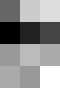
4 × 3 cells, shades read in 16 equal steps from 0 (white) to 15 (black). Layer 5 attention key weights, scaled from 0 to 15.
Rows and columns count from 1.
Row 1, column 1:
9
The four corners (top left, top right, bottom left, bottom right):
9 2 5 0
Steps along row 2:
down down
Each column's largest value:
15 13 11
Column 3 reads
2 11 5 0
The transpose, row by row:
9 15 6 5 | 3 13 4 6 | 2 11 5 0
